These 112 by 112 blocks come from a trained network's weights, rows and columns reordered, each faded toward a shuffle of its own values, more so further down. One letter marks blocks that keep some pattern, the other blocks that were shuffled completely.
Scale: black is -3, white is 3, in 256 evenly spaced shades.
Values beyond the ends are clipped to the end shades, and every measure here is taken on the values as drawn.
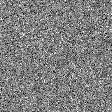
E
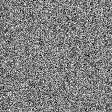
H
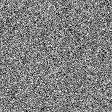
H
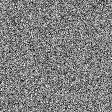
E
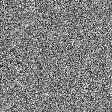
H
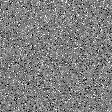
H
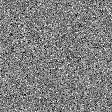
H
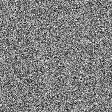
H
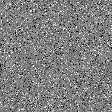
H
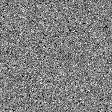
E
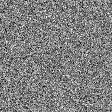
E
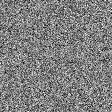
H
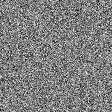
E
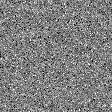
H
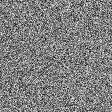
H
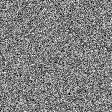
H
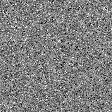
E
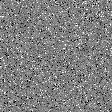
E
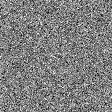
E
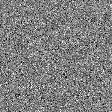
E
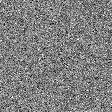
E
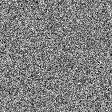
E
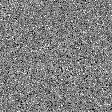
H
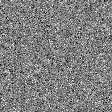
E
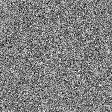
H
